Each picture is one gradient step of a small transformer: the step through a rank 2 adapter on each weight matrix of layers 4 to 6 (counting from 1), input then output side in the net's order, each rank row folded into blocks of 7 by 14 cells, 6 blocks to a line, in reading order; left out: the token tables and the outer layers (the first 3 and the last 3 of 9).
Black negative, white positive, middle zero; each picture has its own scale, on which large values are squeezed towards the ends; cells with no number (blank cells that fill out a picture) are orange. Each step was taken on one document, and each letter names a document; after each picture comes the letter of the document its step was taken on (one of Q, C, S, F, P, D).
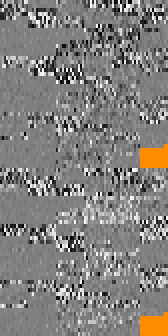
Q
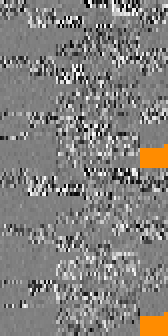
Q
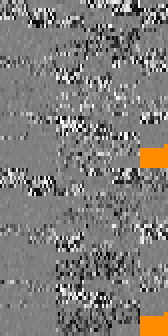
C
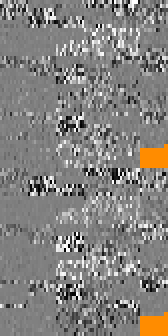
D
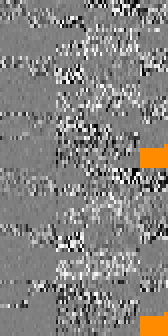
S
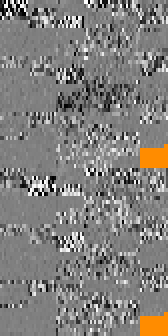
D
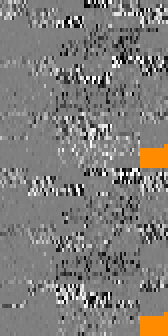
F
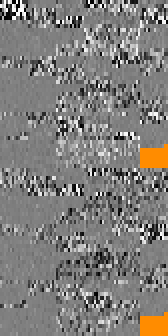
Q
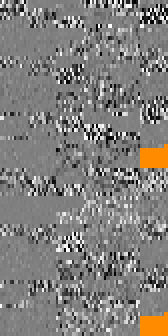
D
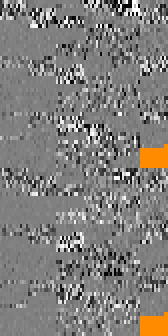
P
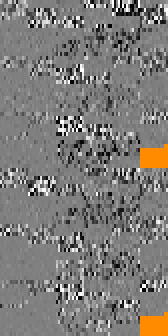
C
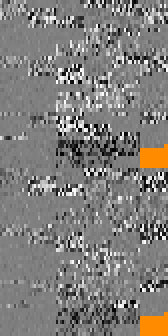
S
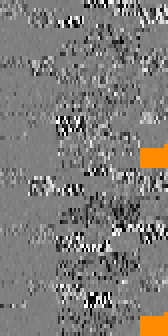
F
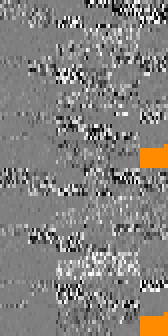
P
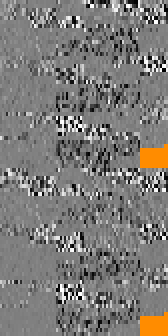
C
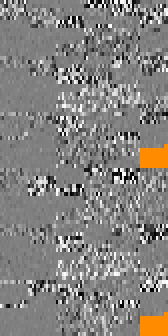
S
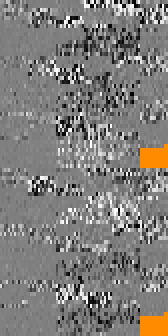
F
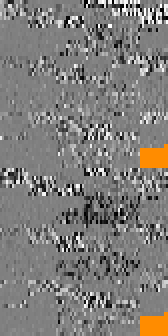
F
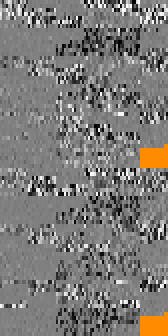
Q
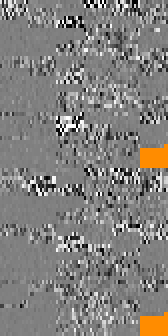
P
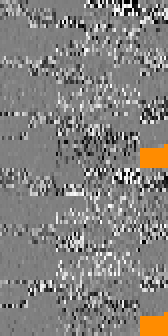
P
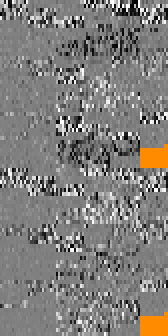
C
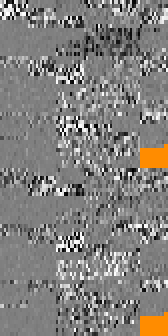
S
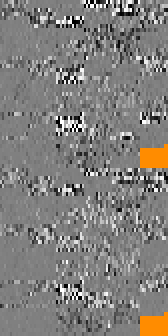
C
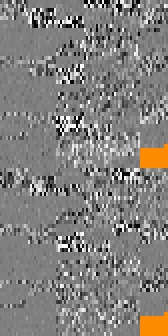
S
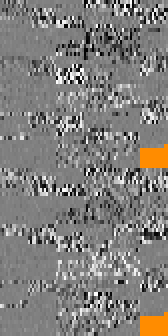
P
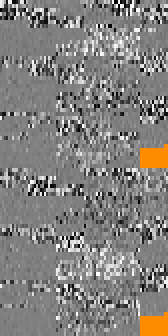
Q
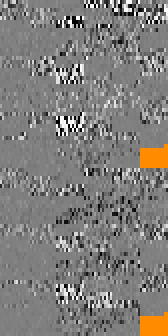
C
